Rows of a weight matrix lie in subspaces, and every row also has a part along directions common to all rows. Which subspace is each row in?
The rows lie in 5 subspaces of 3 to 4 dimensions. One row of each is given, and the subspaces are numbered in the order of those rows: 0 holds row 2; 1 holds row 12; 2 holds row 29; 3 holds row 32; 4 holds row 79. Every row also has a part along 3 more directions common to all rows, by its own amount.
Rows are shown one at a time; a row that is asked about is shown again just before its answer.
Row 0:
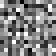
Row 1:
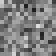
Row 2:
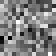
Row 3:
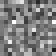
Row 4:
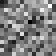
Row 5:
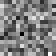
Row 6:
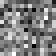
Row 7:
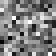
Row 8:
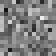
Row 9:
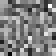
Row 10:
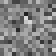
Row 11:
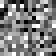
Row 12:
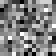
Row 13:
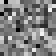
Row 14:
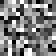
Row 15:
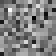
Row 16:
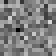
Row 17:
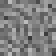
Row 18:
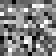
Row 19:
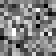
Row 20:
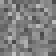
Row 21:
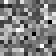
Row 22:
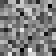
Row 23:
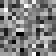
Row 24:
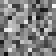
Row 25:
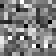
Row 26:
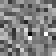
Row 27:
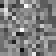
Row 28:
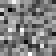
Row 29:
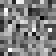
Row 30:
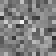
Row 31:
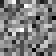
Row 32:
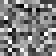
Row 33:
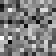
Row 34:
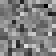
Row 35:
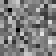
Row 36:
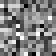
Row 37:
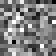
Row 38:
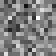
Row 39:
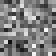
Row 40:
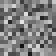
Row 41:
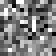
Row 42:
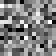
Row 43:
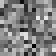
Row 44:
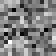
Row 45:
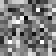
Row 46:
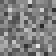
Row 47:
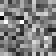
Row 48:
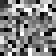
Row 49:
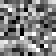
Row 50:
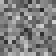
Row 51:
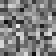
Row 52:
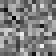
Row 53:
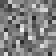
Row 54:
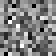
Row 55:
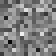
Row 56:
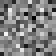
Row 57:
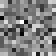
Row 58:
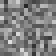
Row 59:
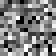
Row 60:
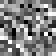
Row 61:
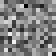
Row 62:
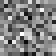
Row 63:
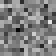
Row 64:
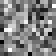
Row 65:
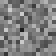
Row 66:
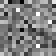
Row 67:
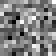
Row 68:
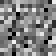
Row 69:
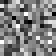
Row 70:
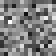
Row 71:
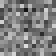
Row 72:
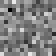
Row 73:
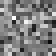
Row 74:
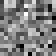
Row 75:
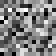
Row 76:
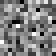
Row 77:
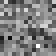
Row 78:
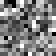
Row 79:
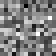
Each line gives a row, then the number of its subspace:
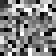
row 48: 3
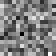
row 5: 2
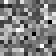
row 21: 0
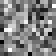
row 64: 2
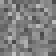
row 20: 1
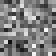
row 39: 3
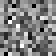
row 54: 2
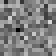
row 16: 0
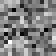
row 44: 3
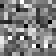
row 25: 0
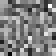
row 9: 3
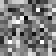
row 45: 4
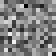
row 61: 3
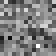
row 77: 0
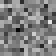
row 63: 0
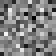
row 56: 1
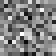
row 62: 1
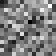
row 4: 4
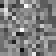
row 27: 4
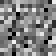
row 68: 1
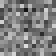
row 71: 1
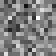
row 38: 2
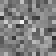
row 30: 4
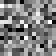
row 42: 0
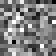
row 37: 1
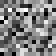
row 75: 1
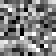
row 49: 0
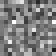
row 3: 4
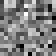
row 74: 2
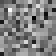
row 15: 1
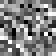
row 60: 3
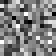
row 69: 4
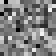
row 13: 0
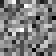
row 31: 2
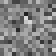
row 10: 4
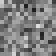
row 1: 1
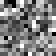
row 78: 2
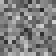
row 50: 1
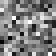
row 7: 4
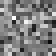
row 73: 4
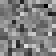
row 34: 3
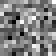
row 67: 1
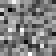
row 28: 0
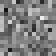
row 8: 2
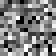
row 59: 1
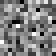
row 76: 4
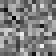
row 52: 4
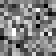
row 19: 3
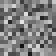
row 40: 2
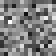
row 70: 2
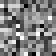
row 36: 4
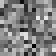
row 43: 1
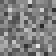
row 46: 1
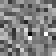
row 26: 3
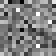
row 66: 0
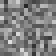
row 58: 4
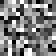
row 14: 3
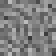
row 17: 3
